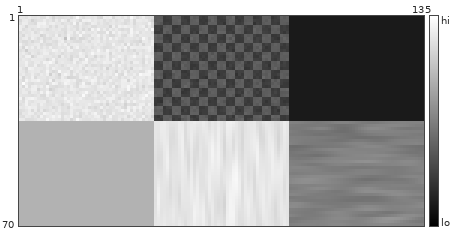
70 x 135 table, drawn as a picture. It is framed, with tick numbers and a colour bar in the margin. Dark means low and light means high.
The table splits into 2 rows of 3 panels. Panel 1,1: very high, fine-grained, faint in contrast. Panel 1,2: low, checkered. Panel 1,3: very low, flat. Panel 2,1: high, flat. Panel 2,2: very high, streaked downward, faint in contrast. Panel 2,3: middling, streaked across, faint in contrast.
